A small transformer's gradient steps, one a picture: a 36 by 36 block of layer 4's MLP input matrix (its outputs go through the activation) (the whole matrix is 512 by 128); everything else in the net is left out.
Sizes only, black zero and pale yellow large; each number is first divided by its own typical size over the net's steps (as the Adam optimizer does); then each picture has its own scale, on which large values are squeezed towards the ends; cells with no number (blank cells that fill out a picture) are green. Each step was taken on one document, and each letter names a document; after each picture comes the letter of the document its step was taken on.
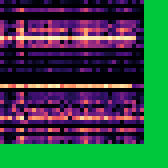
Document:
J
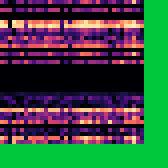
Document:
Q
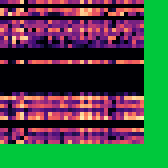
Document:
Q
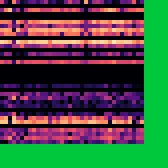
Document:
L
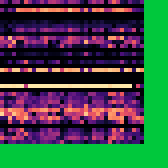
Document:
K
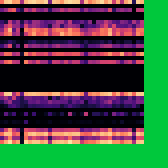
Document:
L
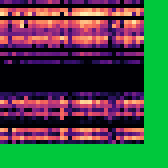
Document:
Q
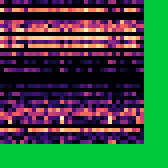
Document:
J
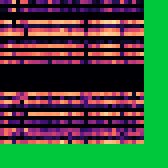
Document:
L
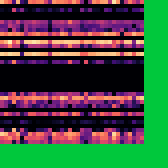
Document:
L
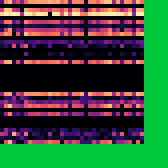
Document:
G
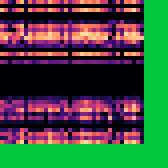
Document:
Q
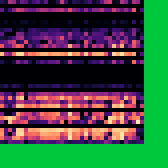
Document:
K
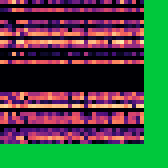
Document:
L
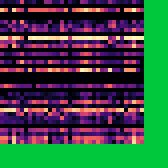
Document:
J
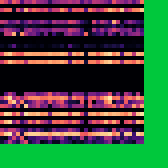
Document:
L
